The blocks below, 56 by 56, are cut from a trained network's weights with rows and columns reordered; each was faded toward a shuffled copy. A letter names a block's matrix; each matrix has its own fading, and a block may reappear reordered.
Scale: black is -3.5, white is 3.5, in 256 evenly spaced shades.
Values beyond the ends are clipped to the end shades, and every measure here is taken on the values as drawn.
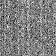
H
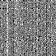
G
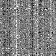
G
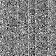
H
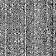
G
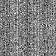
G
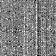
G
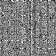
G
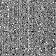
H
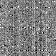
G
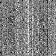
G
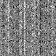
G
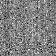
H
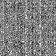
H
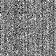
H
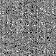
H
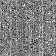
H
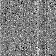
H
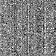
G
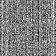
G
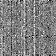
G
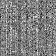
G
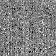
H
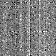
G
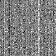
G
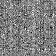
H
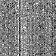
G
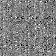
H
